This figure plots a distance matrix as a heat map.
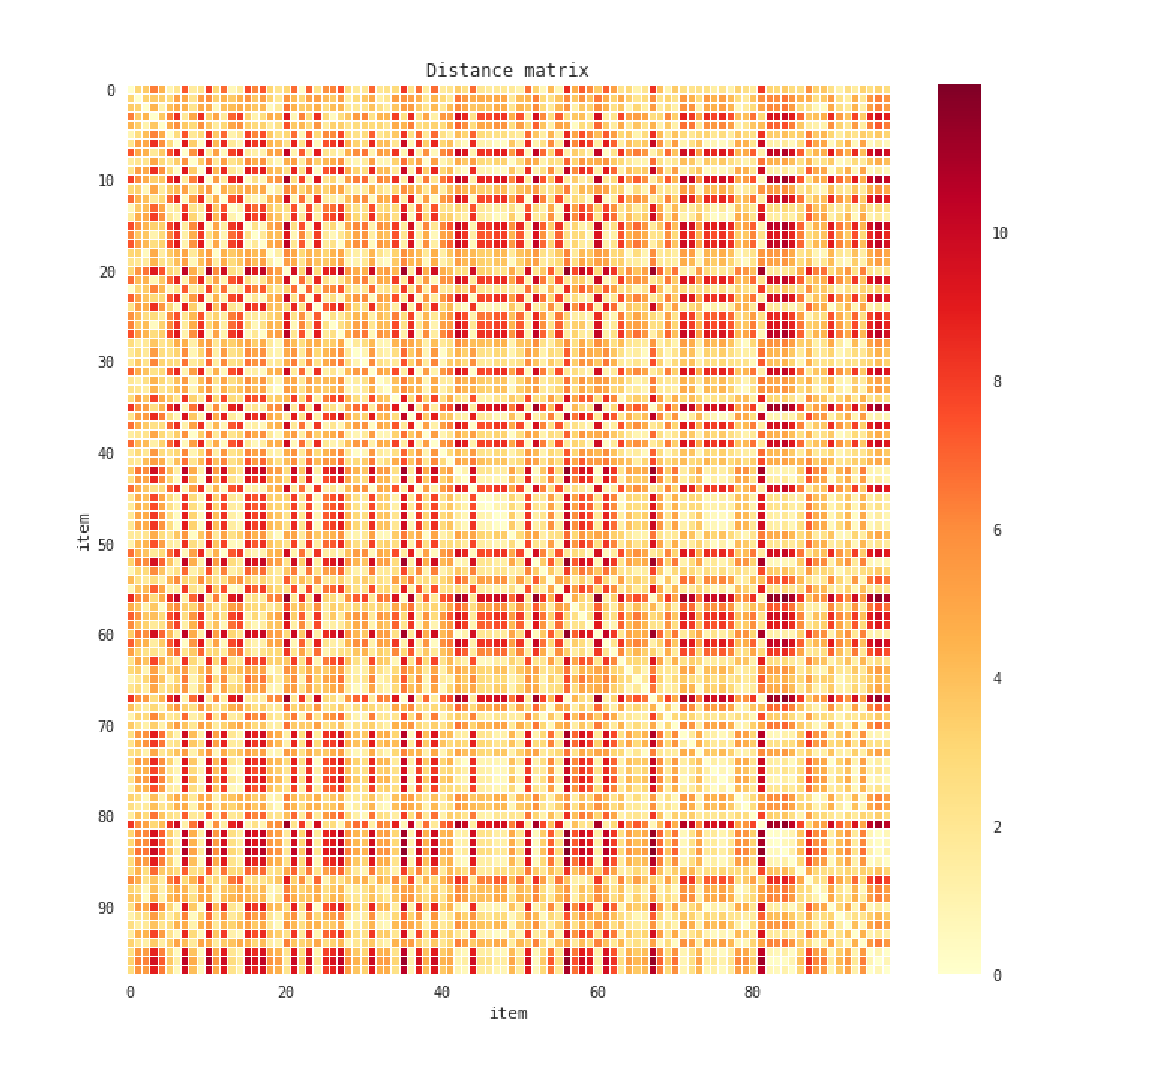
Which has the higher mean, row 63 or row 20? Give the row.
20
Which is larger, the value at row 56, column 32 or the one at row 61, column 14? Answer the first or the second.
the second
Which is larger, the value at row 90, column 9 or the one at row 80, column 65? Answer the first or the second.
the second
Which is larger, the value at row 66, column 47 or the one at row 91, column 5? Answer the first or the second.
the first
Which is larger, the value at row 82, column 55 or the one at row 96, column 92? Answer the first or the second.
the second
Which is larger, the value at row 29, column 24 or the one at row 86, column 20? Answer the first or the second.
the second
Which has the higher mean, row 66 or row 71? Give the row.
71
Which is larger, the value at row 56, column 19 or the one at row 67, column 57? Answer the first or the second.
the first
